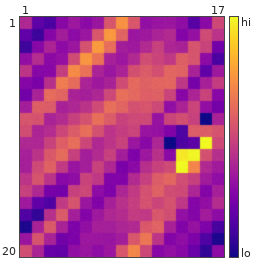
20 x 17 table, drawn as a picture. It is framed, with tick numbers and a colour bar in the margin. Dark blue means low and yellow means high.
The grain runs diagonally up to the right. An odd patch, rougher than its surroundings, sits in the middle right. Values change most from cell to cell in the middle right. No overall slope runs across the table.
